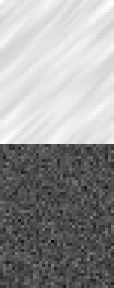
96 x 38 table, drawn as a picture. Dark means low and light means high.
The table splits into 2 rows of 1 panel. Panel 1,1: very high, slanting up to the right, faint in contrast. Panel 2,1: low, fine-grained.
